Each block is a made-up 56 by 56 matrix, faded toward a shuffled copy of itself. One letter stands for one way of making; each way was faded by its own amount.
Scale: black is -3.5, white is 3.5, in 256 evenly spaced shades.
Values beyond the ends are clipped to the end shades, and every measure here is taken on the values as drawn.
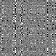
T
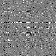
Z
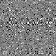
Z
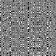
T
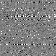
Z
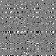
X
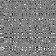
X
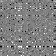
X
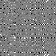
X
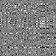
Z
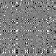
X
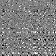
Z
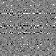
Z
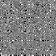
Z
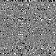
Z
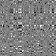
X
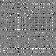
X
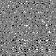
Z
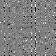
T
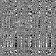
T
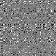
Z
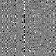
T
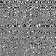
Z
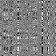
T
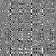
T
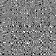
Z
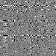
Z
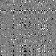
X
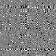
X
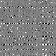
X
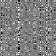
T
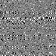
Z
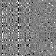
T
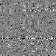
Z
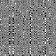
T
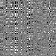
T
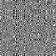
T
